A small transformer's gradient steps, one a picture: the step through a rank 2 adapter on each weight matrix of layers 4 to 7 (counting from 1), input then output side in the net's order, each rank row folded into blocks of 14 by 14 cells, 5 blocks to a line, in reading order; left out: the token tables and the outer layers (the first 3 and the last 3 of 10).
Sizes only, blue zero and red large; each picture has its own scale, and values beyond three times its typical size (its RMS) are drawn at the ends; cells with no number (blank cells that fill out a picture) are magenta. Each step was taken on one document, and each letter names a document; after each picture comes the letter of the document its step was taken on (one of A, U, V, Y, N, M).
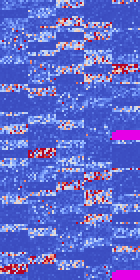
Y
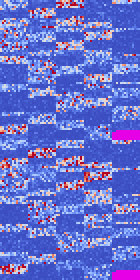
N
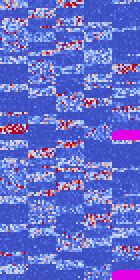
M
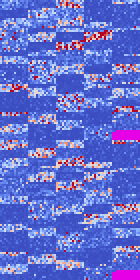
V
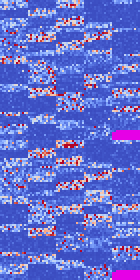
M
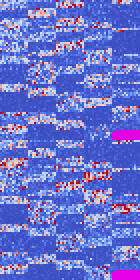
N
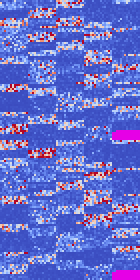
Y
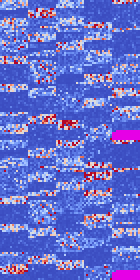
Y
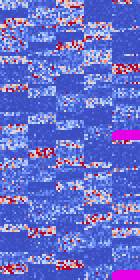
V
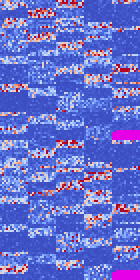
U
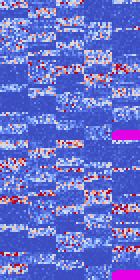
U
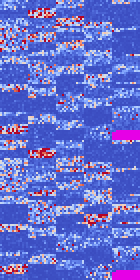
N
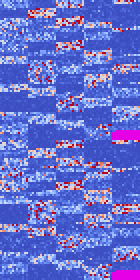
N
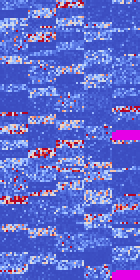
Y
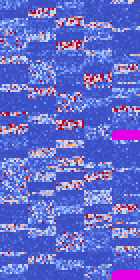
M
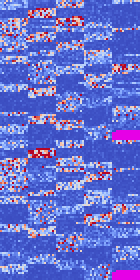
N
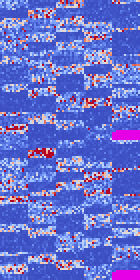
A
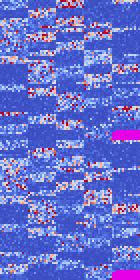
M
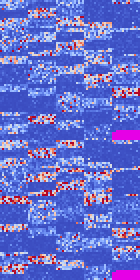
U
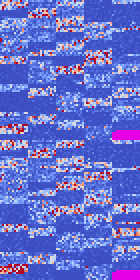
U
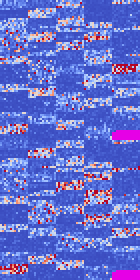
Y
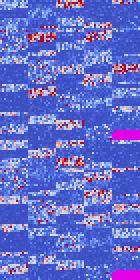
Y
